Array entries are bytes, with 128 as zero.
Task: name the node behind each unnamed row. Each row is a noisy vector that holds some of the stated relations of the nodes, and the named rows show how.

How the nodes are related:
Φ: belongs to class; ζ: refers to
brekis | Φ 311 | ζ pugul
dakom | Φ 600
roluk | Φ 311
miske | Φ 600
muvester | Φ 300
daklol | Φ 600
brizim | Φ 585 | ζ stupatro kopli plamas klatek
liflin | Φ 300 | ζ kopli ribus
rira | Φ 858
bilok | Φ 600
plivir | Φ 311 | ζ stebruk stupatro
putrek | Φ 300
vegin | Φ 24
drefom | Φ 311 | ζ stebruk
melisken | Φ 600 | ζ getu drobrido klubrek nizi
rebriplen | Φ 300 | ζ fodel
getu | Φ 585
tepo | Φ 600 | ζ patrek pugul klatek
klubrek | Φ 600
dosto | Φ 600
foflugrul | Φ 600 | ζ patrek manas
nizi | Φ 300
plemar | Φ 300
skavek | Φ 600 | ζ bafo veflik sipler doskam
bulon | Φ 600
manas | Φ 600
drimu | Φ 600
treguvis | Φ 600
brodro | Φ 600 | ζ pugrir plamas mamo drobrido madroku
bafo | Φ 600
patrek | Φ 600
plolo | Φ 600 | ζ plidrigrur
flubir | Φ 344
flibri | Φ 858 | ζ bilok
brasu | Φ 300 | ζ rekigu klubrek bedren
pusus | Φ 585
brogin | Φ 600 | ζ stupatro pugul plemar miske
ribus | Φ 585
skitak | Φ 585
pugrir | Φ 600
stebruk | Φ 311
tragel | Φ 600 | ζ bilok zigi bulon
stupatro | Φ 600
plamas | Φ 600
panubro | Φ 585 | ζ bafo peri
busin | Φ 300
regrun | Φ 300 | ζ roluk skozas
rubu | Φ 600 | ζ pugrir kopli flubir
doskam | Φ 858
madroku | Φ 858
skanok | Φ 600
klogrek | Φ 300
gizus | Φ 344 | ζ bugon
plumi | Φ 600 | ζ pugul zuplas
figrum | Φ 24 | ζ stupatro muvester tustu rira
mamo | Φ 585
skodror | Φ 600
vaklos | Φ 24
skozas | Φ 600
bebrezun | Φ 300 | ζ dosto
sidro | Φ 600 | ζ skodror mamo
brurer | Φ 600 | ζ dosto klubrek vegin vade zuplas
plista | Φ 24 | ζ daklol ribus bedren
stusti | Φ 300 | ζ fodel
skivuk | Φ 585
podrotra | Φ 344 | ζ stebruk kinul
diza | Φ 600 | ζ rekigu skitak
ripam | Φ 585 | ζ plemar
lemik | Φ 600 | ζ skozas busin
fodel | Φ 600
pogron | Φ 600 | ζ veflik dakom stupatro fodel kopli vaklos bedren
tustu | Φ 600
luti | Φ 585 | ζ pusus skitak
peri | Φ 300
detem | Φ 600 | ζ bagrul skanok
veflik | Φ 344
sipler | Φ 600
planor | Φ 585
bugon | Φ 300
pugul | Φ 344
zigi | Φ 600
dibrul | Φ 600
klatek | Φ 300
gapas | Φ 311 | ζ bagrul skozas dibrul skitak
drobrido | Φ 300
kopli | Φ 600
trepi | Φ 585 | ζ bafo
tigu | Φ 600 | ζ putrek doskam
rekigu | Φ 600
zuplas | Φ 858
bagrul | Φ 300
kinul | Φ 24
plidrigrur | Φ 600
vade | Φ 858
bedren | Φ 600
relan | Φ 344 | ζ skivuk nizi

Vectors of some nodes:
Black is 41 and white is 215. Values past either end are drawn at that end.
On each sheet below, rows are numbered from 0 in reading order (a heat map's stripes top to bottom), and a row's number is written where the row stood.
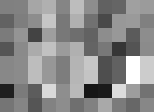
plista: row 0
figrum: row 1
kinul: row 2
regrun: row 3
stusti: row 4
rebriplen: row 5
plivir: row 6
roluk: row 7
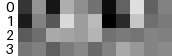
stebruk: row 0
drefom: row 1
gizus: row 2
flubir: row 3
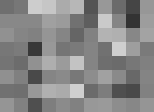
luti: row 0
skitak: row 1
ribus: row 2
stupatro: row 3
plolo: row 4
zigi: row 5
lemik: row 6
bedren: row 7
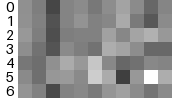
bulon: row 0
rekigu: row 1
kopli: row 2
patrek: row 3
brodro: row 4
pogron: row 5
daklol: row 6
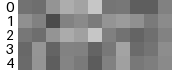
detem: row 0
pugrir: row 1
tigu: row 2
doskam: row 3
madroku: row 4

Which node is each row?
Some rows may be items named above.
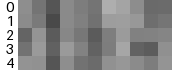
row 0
patrek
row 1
miske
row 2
rira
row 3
bagrul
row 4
vaklos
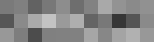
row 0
veflik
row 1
regrun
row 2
kopli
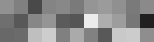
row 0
pugrir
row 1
pugul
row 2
brizim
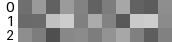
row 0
bagrul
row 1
brizim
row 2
dosto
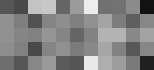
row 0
brekis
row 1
klubrek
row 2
ribus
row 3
dibrul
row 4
pugul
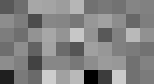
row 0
gizus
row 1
manas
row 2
rubu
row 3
plemar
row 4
tustu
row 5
podrotra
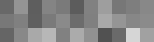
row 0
madroku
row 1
flubir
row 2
liflin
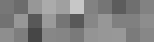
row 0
melisken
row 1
muvester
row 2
plamas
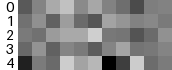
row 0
bebrezun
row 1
klatek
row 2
skavek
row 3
vade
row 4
podrotra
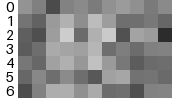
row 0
pugrir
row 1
foflugrul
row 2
brogin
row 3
relan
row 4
brurer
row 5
zuplas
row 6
flibri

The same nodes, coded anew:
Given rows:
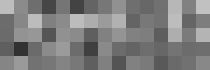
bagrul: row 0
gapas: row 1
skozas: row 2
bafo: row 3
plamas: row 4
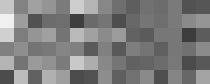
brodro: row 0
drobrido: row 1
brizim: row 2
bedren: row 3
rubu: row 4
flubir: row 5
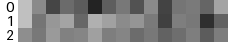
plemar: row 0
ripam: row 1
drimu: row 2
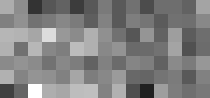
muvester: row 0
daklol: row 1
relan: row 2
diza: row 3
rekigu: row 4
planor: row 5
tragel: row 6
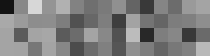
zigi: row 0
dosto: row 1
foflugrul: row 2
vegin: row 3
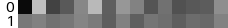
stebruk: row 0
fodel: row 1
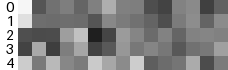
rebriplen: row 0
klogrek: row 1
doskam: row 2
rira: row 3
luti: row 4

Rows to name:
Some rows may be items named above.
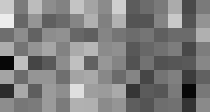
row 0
luti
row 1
regrun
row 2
vaklos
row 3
plista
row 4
stebruk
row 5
brogin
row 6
podrotra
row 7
figrum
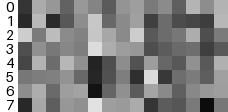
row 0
roluk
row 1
kinul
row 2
luti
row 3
plivir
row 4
pugul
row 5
manas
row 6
vade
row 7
podrotra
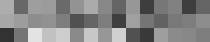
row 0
tepo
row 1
dosto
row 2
flibri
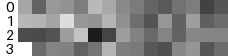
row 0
pogron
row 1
relan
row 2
doskam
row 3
brasu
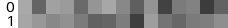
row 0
tepo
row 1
dosto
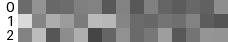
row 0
stupatro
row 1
melisken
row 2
madroku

